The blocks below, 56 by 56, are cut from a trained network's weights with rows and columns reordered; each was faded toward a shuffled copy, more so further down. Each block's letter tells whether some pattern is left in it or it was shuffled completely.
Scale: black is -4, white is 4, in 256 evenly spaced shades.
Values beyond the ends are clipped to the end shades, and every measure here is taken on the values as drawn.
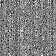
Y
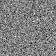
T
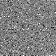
Y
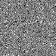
Y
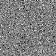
Y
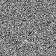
Y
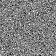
T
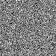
T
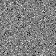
Y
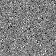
T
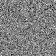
Y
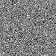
Y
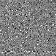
Y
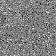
Y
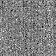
Y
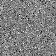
T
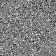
T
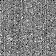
Y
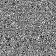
Y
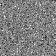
Y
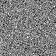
T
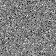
T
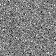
T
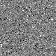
T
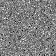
T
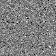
Y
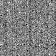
Y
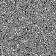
T
